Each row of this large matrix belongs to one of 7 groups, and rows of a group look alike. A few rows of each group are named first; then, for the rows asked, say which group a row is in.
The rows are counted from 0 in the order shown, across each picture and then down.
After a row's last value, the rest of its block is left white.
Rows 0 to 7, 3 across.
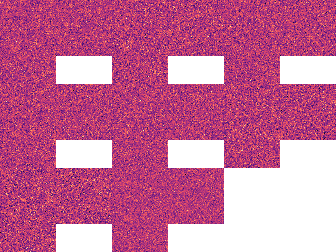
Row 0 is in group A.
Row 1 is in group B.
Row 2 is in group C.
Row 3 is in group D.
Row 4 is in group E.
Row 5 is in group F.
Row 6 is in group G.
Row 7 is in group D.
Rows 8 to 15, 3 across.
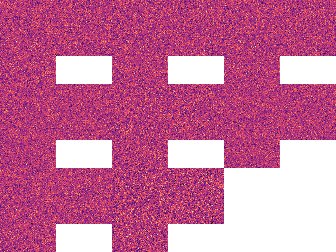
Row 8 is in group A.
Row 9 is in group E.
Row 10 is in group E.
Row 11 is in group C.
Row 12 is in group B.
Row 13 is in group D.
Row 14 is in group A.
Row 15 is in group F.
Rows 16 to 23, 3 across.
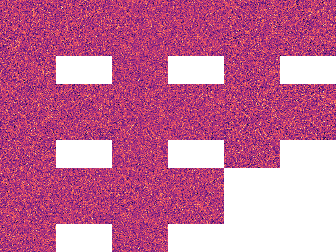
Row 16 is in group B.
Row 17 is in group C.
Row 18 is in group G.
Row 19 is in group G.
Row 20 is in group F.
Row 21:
F
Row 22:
E
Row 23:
C
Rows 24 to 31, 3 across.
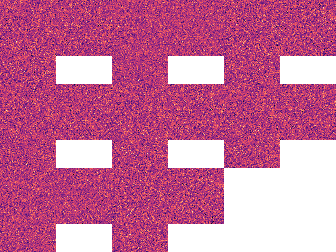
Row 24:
A
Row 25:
C
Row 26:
F
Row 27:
C
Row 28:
A
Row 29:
A
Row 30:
D
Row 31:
F
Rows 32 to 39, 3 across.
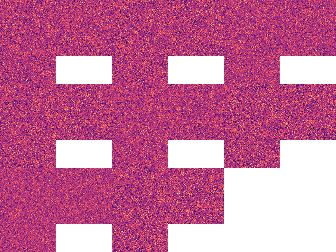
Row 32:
C
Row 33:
G
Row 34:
E
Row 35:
A
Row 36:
A
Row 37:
G
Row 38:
B
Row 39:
A
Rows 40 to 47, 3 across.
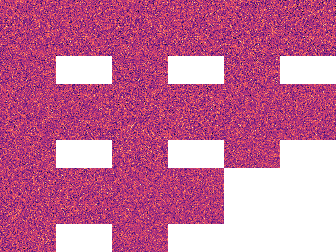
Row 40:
C
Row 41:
C
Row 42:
G
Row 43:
G
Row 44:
F
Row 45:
E
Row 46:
B
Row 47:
E
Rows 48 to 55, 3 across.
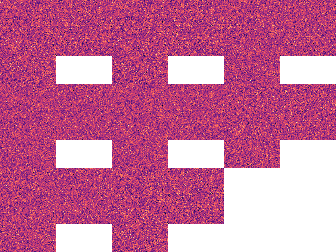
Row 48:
A
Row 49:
A
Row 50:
C
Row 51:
D
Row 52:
A
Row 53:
B
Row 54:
D
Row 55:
A
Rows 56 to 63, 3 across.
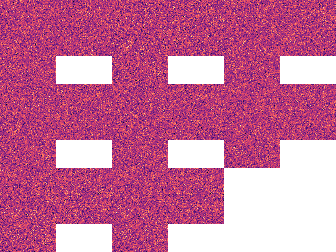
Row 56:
E
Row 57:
B
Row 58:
F
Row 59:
B
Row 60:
G
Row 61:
A
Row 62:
A
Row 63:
A
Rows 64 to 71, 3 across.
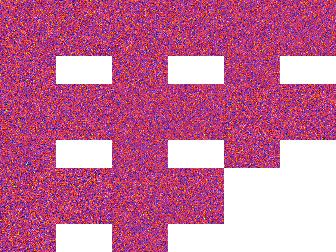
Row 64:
G
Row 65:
B
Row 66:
D
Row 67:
C
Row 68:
E
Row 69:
F
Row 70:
F
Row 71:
E
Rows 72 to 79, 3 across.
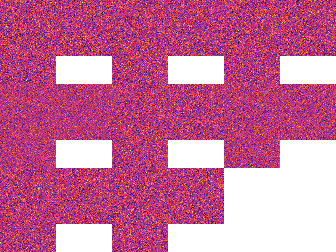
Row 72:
C
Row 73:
A
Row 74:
G
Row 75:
D
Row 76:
A
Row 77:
D
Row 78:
G
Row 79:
F
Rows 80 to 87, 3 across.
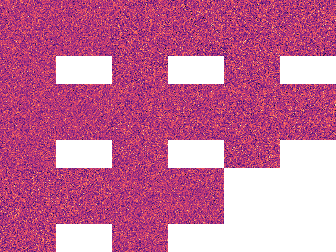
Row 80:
E
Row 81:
G
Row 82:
F
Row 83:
D
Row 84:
A
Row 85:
A
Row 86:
B
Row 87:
D
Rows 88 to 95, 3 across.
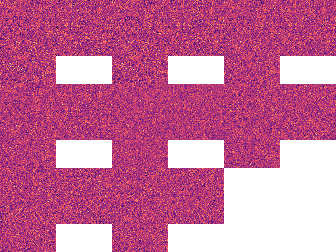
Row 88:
A
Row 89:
A
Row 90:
A
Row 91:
A
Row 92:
E
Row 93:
C
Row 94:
F
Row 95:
D
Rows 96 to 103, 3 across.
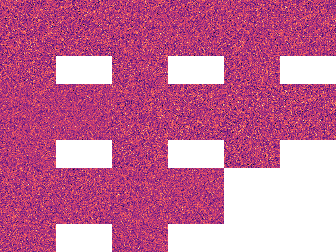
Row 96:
G
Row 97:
D
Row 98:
B
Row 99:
D
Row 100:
A
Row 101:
B
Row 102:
E
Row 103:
C
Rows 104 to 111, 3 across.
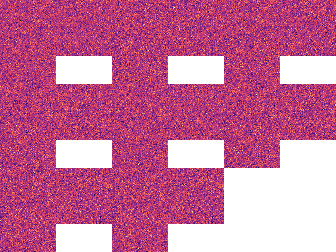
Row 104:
D
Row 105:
B
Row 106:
D
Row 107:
A
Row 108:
C
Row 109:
A
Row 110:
F
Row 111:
F
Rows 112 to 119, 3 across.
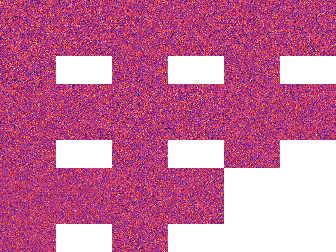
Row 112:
A
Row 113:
C
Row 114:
C
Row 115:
G
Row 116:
E
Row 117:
E
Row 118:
D
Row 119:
C
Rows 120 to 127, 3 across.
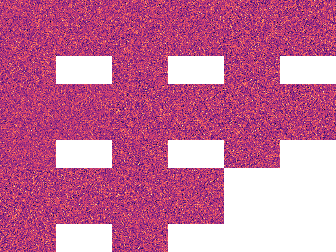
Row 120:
A
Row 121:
D
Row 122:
G
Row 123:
E
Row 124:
C
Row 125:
E
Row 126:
B
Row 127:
C
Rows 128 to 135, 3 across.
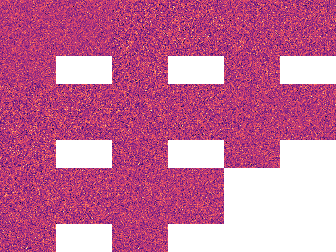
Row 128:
D
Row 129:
B
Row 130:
B
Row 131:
A
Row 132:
C
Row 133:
D
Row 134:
C
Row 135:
C
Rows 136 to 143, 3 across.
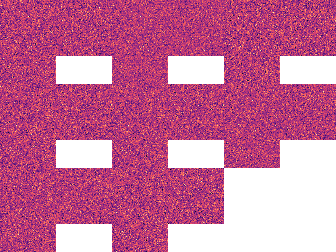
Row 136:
E
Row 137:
E
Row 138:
B
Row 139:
A
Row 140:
A
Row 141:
E
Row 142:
F
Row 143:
A
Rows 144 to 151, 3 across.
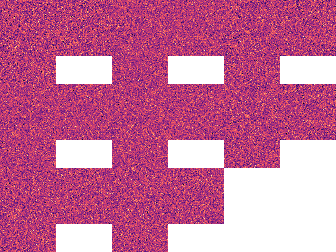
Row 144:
B
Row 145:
C
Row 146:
G
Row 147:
D
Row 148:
F
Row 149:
G
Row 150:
B
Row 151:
E
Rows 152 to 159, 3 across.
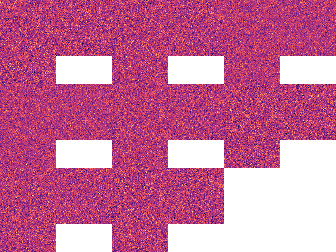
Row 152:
A
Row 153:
F
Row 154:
D
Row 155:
C
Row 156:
F
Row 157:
G
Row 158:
D
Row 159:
F
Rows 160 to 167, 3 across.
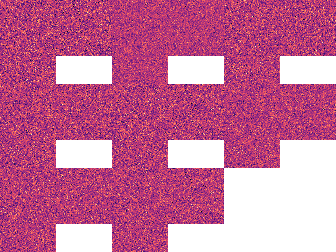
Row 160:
G
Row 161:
D
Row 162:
E
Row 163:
A
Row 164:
G
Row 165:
A
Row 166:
B
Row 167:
G
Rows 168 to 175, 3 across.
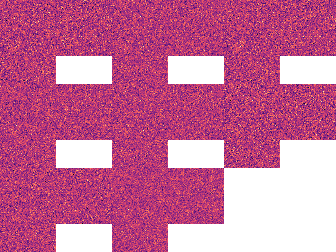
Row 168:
B
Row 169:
E
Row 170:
B
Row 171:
A
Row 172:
E
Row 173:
E
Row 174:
D
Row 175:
A
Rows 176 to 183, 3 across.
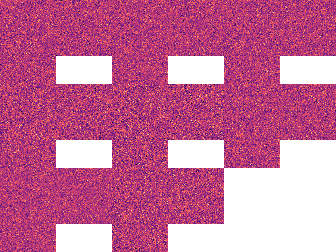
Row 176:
G
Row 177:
D
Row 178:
B
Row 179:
F
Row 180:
G
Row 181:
D
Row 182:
D
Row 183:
B
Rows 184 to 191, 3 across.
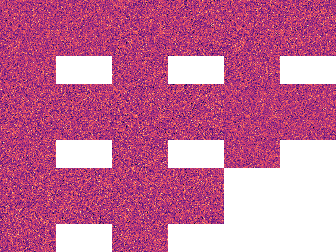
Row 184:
B
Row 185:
G
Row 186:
B
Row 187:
E
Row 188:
G
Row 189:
G
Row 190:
F
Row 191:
E
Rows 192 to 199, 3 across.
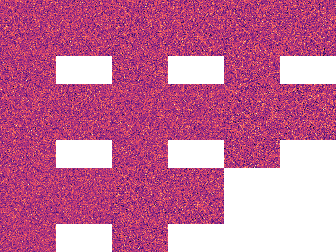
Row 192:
C
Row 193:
C
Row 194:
F
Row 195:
E
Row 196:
A
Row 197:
G
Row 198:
E
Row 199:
C
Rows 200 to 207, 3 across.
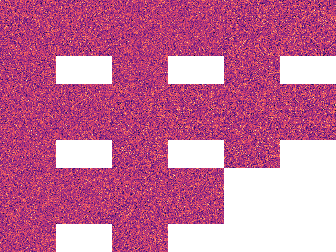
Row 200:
C
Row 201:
D
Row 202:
F
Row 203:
E
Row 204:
A
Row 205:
A
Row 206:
G
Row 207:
B
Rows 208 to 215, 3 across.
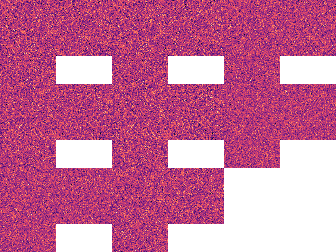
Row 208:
G
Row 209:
G
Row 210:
C
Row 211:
F
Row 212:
F
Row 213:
B
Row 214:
E
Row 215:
A
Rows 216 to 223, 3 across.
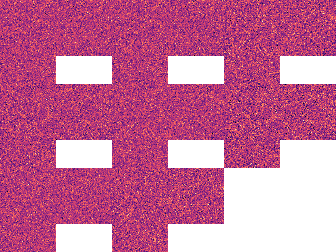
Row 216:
D
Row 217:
D
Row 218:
F
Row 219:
G
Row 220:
F
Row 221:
G
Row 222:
E
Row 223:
B
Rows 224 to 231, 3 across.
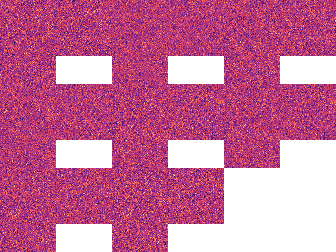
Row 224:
G
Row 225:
D
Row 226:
A
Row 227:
C
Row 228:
F
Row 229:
F
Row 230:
B
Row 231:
B
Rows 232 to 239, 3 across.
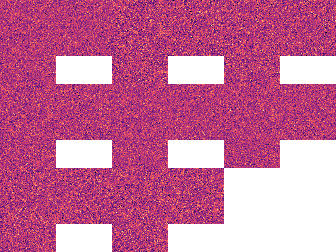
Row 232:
D
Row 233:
G
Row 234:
D
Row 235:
G
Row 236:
D
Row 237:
C
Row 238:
F
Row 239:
A
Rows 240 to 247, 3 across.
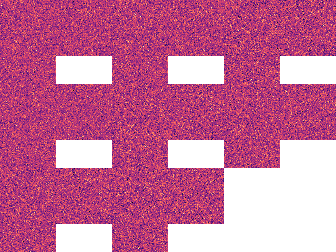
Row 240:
E
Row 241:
E
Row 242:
G
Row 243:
D
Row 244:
F
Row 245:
B
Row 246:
G
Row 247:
C
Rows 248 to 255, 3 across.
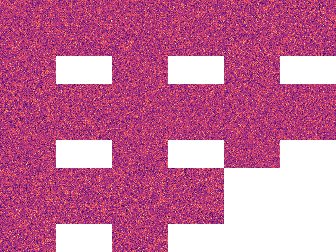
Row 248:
A
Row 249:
B
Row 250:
F
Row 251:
C
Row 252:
D
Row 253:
E
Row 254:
A
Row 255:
G
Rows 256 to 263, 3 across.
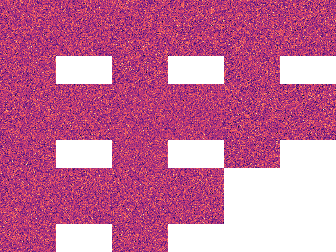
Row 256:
E
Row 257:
A
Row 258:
B
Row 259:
C
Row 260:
E
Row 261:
G
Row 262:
E
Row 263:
E
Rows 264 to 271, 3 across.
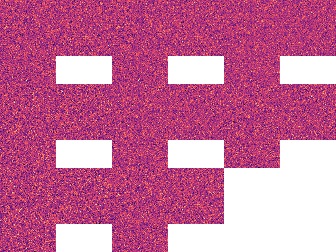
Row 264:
C
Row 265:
C
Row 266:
D
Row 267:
B
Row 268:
D
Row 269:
D
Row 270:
F
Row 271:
C
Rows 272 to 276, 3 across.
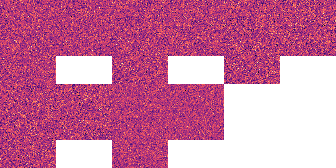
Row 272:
E
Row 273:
A
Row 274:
A
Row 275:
G
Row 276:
D
